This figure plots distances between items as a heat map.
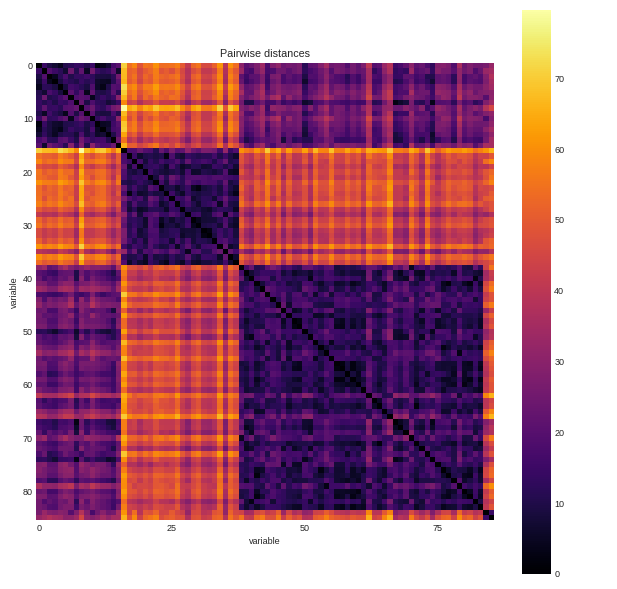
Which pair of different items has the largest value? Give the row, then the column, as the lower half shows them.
16, 8
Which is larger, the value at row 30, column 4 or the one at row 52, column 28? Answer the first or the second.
the first
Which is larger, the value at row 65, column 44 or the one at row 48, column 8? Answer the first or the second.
the second
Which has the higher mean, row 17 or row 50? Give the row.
17
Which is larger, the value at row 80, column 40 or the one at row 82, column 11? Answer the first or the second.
the second
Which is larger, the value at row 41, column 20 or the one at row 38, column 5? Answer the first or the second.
the first
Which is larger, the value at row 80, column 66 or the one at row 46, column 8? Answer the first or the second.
the second
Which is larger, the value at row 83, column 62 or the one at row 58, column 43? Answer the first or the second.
the first
